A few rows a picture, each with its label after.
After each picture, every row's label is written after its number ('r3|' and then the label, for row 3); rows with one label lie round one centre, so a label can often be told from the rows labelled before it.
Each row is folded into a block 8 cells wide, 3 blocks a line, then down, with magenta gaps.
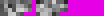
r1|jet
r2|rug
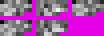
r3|rug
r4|jet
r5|rug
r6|rug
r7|jet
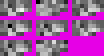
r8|jet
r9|rug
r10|jet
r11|jet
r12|jet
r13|jet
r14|jet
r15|rug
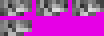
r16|jet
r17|jet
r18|jet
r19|jet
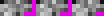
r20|rug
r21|rug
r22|rug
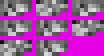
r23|jet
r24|rug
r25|jet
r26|jet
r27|jet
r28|rug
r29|rug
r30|jet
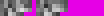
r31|jet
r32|jet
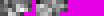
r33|jet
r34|rug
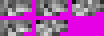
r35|jet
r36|jet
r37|rug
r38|jet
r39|rug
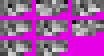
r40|jet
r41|rug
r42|jet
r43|jet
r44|jet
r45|rug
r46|jet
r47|jet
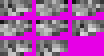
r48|jet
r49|rug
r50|rug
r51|rug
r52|rug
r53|jet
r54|jet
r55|jet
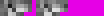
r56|jet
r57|jet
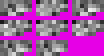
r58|jet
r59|rug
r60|jet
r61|rug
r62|rug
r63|rug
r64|jet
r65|jet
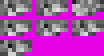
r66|jet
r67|jet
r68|rug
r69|jet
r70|jet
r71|jet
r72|jet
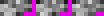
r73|rug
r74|rug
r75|rug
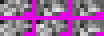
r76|rug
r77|jet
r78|jet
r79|rug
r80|rug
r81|jet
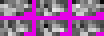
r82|rug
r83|jet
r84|rug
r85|jet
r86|jet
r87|jet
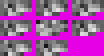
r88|jet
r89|jet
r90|jet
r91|jet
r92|rug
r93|jet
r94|jet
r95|jet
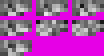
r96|jet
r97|jet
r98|jet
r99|jet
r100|rug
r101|rug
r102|jet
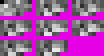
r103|rug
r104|jet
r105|jet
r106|jet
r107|jet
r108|jet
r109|jet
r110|jet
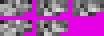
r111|rug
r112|jet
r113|jet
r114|rug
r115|jet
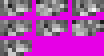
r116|jet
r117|rug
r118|jet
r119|jet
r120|jet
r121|rug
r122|jet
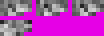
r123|jet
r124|jet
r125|jet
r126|rug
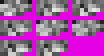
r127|rug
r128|jet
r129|jet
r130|jet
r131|rug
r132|rug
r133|jet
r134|jet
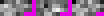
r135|rug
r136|jet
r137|rug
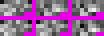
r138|rug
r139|jet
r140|jet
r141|rug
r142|rug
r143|jet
